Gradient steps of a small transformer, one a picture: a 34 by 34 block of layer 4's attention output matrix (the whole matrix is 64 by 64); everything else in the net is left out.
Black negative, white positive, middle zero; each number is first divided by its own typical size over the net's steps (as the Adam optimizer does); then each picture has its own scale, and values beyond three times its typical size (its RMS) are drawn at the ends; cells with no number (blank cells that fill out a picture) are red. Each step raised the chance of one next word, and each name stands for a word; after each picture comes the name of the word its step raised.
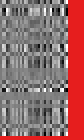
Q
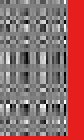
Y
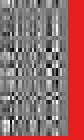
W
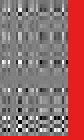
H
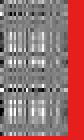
Q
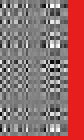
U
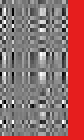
Y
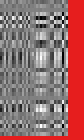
Y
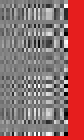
W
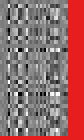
W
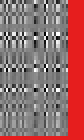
U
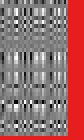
Y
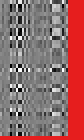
U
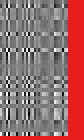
W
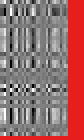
Q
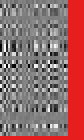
U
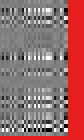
Y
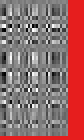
Y
